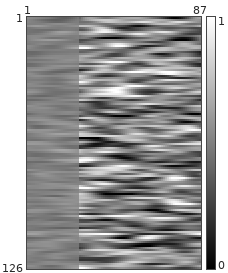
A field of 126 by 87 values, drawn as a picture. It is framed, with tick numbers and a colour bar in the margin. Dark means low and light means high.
Average level on the scale: 50%. Ninth with the highest average: top middle. Mirror symmetry: none. Grain: streaks across. Seam: vertical, 30% of the way across, the left part calmer.
